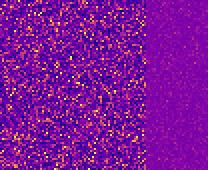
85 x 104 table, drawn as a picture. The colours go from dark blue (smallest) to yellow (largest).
Histogram: skewed, a long tail of high values. Seam: vertical, 70% of the way across, the right part calmer. Stripes: none. Slope: none. Mirror symmetry: none. Grain: fine. Odd rows or columns: none.
